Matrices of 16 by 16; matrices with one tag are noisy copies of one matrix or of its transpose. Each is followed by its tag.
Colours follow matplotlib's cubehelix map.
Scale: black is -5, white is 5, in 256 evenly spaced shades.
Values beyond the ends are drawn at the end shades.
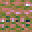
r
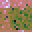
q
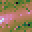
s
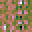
r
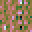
r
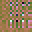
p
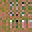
p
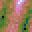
s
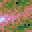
s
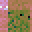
q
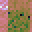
q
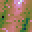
s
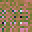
p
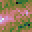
s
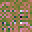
p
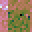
q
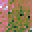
q
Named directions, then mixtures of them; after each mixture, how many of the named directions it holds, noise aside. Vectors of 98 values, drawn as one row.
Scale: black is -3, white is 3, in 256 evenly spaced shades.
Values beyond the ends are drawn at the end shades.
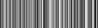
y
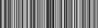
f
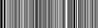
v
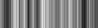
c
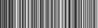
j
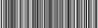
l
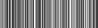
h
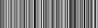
two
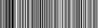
three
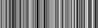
three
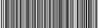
three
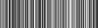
one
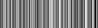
one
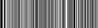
one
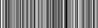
two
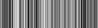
two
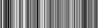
three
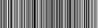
two
